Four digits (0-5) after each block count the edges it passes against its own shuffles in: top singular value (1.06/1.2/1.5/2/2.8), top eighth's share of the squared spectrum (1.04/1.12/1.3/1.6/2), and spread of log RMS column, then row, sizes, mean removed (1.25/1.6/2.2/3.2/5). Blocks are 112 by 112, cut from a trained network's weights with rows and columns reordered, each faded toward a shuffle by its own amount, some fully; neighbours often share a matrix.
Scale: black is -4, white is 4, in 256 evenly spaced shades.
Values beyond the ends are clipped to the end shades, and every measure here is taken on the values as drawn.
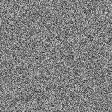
3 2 0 0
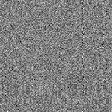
4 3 1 0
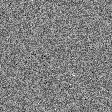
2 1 0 0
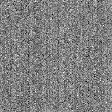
3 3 2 1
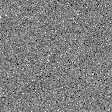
0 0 0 0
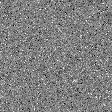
0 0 0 0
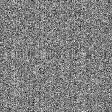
3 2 1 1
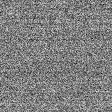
2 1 0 0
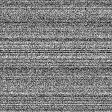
5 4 0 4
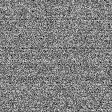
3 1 0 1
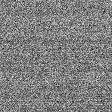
2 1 0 0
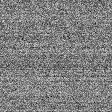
3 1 0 0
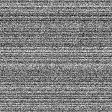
5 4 1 4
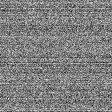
4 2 0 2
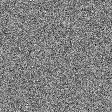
0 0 0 0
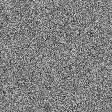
0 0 0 0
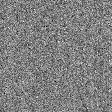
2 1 0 0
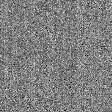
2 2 1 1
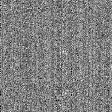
3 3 2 1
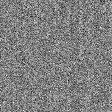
2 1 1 0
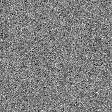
1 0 0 0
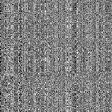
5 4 3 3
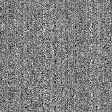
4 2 2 1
